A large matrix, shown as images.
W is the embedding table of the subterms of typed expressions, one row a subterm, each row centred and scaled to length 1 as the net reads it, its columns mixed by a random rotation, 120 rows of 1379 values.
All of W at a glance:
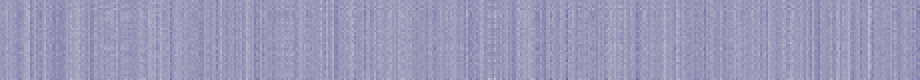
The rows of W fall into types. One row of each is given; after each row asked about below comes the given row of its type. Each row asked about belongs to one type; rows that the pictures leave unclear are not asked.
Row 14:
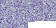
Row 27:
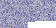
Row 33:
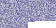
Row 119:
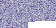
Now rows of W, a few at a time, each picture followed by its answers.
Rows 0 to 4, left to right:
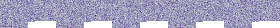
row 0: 27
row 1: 27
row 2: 14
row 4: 33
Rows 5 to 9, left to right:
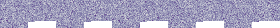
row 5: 14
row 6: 27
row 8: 119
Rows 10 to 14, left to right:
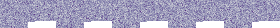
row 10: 27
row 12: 14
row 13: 33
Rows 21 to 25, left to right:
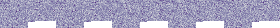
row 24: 33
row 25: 119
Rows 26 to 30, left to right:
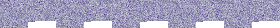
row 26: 119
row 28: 33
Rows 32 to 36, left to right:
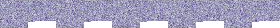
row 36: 33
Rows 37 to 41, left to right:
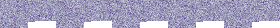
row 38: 119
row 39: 33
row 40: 14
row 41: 119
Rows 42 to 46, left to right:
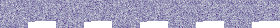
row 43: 119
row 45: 27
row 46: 27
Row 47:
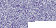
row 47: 14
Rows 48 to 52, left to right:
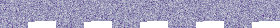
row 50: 119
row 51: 27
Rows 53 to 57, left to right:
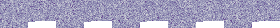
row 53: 119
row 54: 33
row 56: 119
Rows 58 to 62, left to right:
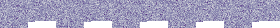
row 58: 14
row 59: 27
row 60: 27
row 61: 119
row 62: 14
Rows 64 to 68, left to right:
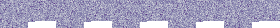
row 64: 119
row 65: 27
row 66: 27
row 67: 33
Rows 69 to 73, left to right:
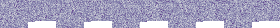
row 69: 33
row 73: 119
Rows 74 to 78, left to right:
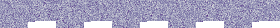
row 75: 14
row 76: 27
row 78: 14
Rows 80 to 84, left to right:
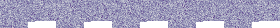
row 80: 27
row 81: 14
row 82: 33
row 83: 33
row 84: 27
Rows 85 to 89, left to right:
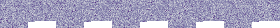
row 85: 14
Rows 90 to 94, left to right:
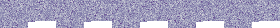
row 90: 119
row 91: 27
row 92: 119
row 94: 27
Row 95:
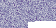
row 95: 33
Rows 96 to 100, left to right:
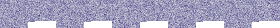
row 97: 27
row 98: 14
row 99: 14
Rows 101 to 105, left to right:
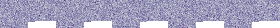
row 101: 27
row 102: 119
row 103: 27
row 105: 27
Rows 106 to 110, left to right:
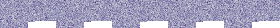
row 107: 119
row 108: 33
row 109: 119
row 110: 33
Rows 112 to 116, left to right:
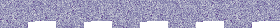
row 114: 27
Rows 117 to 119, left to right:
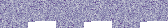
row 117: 119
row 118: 119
